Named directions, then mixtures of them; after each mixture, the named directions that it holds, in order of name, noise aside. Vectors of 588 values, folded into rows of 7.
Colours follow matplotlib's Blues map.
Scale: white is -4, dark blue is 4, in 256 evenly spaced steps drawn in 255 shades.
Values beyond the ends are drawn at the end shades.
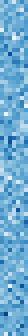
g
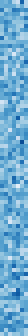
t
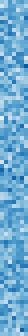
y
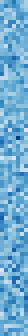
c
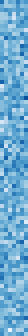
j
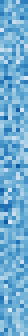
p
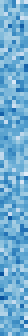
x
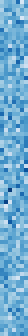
c, p, t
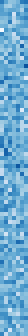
g, j, p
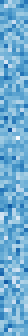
c, p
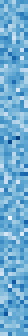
c, g, x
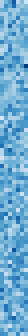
c, x, y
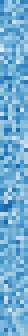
p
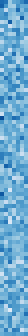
p, x, y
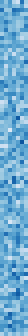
t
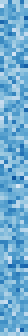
t, y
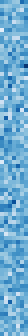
g, p, y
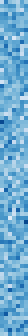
g, j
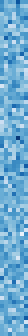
c, j, x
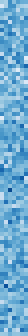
p, y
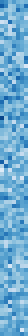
y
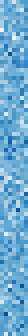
g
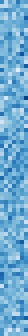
j, y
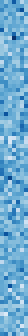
g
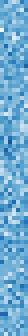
g, p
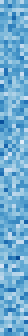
j, t
